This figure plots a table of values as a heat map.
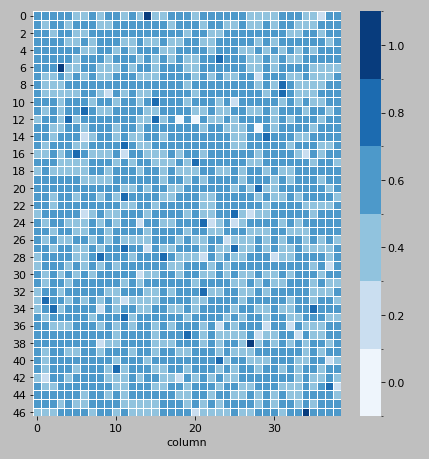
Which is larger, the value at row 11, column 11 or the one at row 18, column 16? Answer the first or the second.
the first
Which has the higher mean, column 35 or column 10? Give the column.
10
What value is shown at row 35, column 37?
0.4
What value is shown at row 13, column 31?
0.6
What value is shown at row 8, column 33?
0.4
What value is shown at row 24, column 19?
0.6
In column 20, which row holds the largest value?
17
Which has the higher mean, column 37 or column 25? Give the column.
37
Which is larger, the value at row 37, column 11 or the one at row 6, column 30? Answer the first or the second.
the first
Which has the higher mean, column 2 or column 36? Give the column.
2
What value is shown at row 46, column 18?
0.6
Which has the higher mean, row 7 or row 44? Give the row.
44
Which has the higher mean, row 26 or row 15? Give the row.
15
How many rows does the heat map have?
47
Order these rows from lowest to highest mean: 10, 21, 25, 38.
25, 38, 21, 10
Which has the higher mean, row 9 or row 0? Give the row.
0
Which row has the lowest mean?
26
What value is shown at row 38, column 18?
0.6
